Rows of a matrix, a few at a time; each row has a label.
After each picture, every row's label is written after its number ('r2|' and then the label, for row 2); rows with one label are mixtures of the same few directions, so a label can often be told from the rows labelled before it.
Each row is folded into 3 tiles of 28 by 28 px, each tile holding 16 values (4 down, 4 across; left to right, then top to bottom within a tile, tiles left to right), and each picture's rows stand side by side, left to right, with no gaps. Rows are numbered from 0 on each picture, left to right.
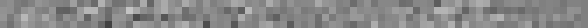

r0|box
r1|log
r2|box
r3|box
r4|box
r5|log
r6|log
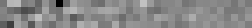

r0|log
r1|log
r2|box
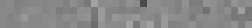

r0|box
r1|log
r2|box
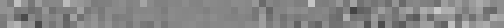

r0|box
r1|log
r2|box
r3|log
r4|log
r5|log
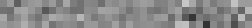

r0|log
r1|log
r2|box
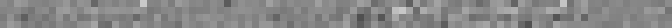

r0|box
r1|log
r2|log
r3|box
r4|box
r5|log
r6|log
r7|box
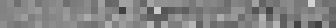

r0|box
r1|box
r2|log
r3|log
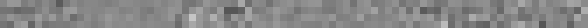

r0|log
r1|box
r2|box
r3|log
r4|box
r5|log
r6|box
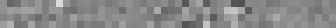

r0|log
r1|box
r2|box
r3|box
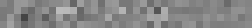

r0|box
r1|box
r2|log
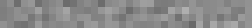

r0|box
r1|log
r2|log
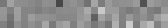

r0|log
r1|log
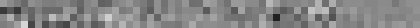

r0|log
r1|box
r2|box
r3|box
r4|log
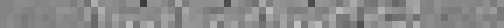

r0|box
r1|log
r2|log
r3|log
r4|log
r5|box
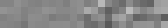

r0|log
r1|log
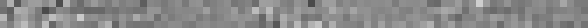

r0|log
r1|log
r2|box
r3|log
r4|log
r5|log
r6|log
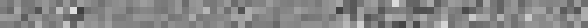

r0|box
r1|log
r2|box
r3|log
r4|log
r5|log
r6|box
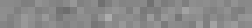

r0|box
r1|box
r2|log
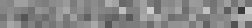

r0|box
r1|box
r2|box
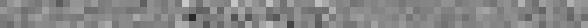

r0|log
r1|log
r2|box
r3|box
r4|box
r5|box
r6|box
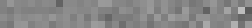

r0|log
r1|box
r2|box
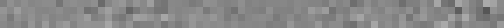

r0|log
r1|log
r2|box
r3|box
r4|box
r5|box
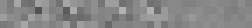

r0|box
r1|box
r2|box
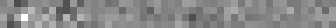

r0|box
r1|box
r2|box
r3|box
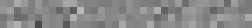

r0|box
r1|box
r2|log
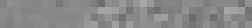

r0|log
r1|log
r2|box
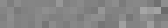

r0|log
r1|box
